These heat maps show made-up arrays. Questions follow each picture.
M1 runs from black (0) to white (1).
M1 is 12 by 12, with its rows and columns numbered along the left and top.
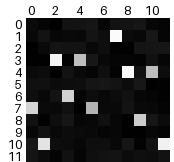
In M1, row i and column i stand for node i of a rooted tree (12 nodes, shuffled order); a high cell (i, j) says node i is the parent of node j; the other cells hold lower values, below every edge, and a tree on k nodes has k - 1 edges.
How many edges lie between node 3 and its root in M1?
1
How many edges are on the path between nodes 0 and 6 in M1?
6
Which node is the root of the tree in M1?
6
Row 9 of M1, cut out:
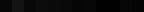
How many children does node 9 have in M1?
0
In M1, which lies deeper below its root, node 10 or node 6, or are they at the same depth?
node 10
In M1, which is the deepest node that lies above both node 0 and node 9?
4
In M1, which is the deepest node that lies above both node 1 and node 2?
3
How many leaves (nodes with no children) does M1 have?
5
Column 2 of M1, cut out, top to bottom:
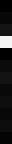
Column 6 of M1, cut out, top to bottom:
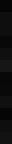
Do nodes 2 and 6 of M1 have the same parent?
no
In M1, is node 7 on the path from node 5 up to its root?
yes
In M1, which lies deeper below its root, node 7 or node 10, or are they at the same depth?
node 7
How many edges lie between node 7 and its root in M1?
5
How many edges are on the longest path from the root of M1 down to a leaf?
6
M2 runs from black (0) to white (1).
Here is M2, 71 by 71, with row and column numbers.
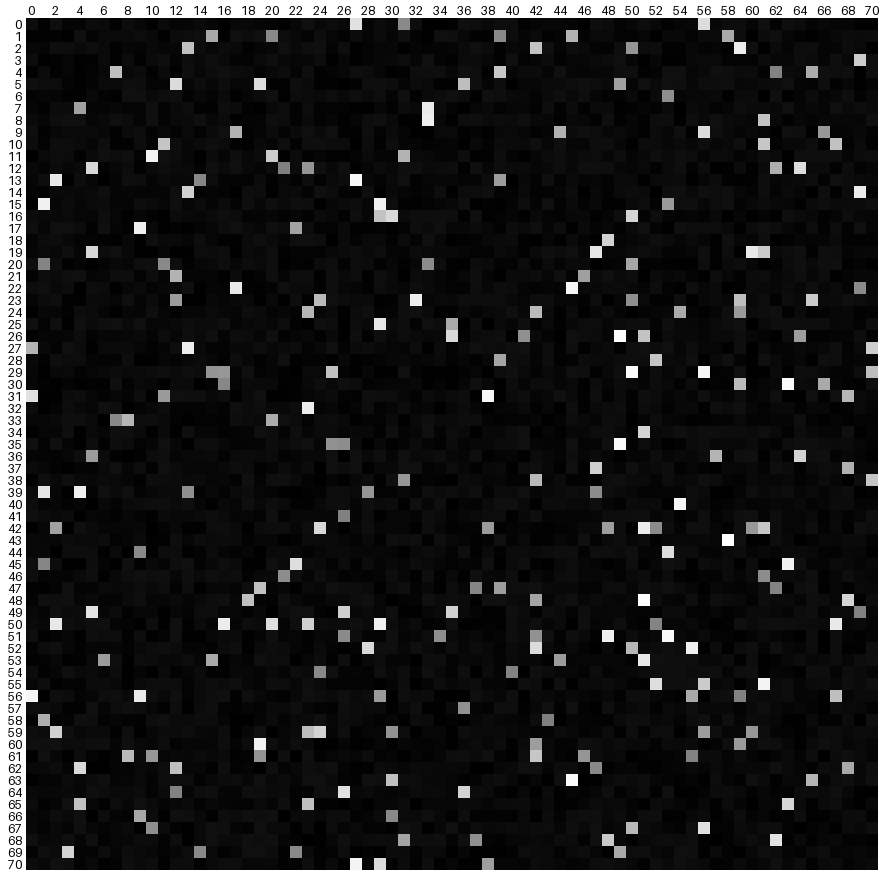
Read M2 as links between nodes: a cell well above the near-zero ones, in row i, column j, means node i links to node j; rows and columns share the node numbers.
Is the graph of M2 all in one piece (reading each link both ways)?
yes
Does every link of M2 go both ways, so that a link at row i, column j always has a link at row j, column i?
yes
